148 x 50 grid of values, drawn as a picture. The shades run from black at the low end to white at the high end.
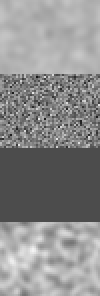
The table splits into 4 rows of 1 panel. Panel 1,1: high, blotchy, faint in contrast. Panel 2,1: middling, fine-grained, strong in contrast. Panel 3,1: low, flat. Panel 4,1: high, blotchy.
